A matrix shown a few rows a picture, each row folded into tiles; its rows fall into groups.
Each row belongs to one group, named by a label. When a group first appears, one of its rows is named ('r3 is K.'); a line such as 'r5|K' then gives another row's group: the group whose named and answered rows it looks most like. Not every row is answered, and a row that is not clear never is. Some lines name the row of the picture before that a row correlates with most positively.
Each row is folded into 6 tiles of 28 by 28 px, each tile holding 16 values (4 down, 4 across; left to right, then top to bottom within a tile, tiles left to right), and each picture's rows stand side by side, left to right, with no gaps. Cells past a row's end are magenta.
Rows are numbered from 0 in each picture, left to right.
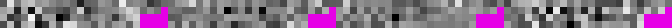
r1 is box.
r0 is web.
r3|box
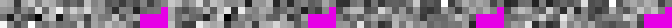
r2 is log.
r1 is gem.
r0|gem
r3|log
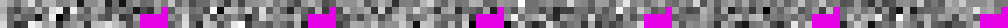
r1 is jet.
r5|log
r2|jet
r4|box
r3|log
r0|gem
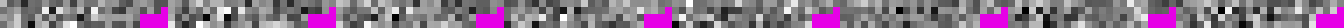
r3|log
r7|box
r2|gem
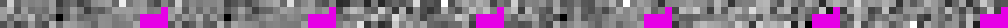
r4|jet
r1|web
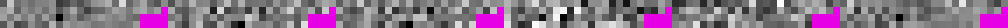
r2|box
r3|gem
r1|box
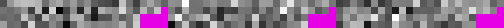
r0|box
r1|log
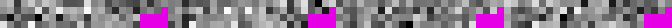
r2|box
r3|gem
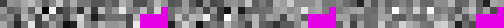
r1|log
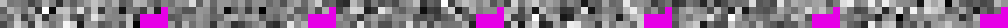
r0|jet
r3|web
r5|gem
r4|log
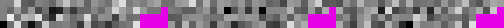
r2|box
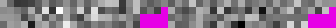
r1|box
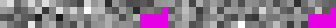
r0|gem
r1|jet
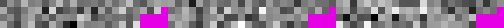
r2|gem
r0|box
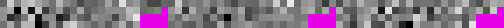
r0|web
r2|box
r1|web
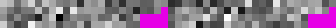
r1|log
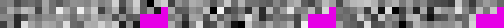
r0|jet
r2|box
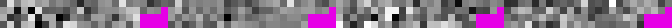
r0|web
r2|gem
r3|log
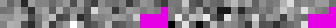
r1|log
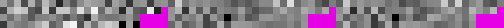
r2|web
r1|web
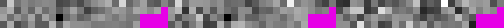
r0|web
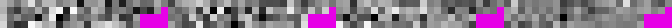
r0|gem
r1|box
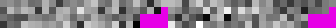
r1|gem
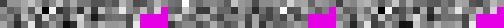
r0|box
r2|box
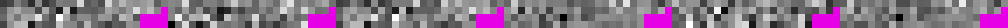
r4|jet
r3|web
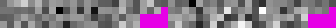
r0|box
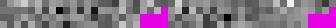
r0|box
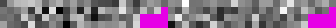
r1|log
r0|box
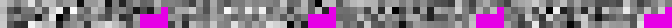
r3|box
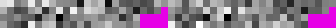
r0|gem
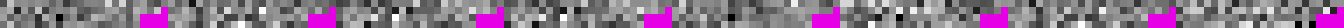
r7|jet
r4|web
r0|web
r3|log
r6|jet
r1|jet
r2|log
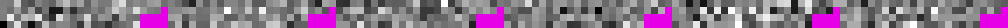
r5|jet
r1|jet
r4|jet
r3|box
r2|log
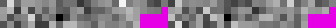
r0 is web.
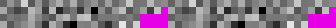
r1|box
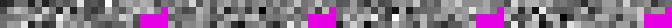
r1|box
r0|log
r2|log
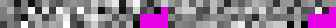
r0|jet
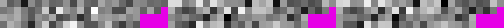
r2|gem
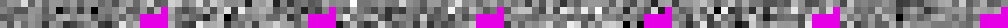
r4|box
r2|log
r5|web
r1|gem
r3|jet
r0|box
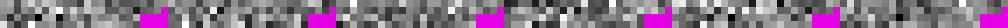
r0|gem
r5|web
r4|gem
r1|jet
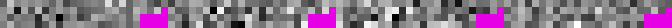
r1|box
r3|jet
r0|web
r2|gem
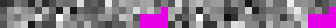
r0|log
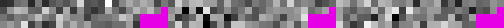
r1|web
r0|log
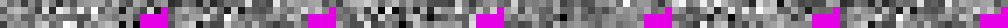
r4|gem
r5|log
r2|box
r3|web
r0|jet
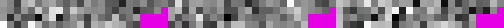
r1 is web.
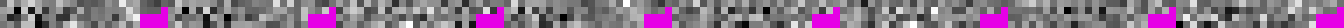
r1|web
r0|web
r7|log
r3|web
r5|jet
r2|jet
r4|box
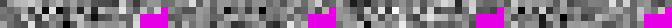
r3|web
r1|box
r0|box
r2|jet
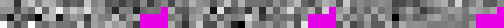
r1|box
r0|gem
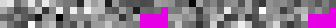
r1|jet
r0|gem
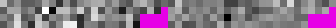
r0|jet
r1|web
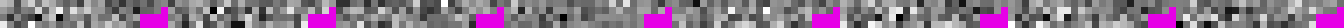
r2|log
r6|gem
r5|gem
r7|log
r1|box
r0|gem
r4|jet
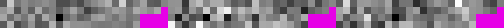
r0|web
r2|web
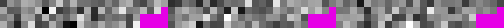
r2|jet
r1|log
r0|box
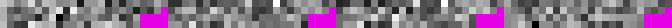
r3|jet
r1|log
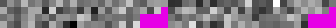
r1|log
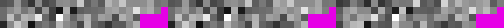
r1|log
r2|log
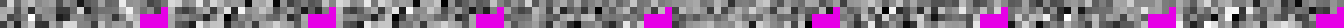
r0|web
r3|box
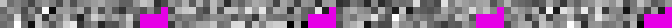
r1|jet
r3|jet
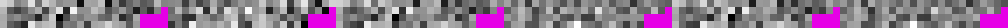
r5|jet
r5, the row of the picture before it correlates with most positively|1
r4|gem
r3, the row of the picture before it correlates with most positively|1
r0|gem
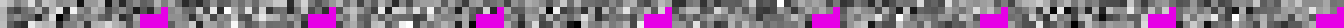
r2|jet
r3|box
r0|gem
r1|jet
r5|log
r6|box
